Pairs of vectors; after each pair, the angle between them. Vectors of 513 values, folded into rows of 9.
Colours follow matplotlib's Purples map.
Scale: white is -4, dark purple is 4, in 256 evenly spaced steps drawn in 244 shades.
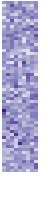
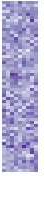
partly aligned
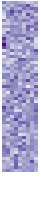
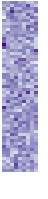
nearly parallel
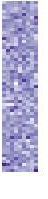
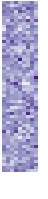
partly opposed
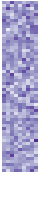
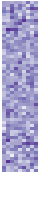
partly opposed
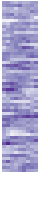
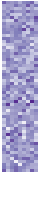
orthogonal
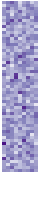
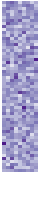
nearly parallel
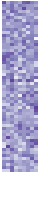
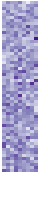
nearly opposite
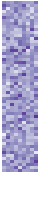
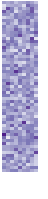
nearly opposite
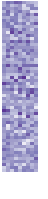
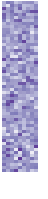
orthogonal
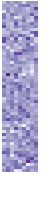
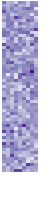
nearly opposite
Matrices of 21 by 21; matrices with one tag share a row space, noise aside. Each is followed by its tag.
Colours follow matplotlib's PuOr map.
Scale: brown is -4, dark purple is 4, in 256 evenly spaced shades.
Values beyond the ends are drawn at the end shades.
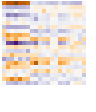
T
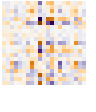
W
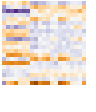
T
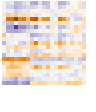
T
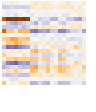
T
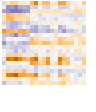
T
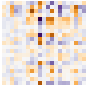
W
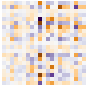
W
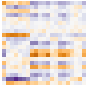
T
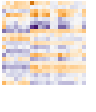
T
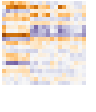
T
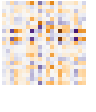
W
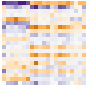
T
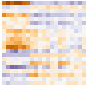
T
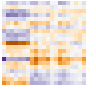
T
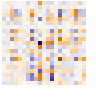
W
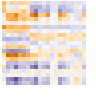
T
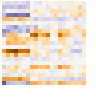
T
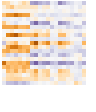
T
